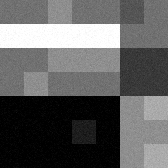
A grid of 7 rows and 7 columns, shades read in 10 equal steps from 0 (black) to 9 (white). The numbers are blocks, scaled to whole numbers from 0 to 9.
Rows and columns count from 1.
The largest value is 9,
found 5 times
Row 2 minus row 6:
9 9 9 8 9 -1 -1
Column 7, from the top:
4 4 2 2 6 5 6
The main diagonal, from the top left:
4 9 5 4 0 5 6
